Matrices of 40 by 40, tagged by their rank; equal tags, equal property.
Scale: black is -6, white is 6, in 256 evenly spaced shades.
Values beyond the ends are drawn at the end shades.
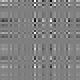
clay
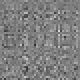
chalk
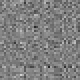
chalk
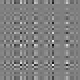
clay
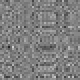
chalk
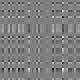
clay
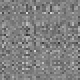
chalk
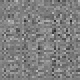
chalk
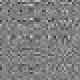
chalk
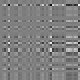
clay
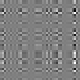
clay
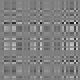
clay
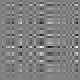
clay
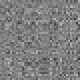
chalk
